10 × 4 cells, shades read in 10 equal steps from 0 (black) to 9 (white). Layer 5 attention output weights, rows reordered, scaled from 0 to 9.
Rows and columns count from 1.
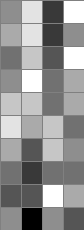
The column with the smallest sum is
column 3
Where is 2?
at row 1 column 3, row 2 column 3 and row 8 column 2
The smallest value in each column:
3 0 2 3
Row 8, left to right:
4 2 4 4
